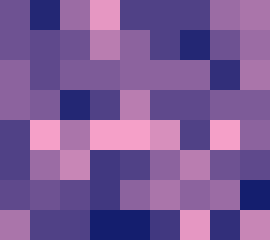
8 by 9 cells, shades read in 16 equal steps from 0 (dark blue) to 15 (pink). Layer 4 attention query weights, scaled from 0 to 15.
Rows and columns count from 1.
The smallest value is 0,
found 3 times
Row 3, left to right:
8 5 7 7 8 8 8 2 10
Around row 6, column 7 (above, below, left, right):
4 8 8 6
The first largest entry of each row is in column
4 4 9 5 2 3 6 7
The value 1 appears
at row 1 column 2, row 2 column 7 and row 4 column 3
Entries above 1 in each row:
8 8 9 8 9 9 8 7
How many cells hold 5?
7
